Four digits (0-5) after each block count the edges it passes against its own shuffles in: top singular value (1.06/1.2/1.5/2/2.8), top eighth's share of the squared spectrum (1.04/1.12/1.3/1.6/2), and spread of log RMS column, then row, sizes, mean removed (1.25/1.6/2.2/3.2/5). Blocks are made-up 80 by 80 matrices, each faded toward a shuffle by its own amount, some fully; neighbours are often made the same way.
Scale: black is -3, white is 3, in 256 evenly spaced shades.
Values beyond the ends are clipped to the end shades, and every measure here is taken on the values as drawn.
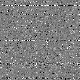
3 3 1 3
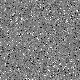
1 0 0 0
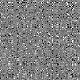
4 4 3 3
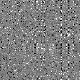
4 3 2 1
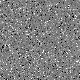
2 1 0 0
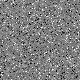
1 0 0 0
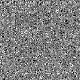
4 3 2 2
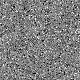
1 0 0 0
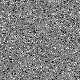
3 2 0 1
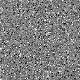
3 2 1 0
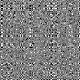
5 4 3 3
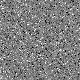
0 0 0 0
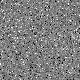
0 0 0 0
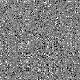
4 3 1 1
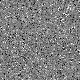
1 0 0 0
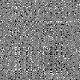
4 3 2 2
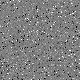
0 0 0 0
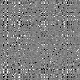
5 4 3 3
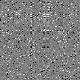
4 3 1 1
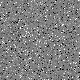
0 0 0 0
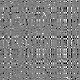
5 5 3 3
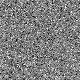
1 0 0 0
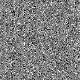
1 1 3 0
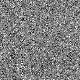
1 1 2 0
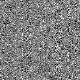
1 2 3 0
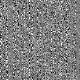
2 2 4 0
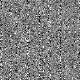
1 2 3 0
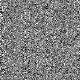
1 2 3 0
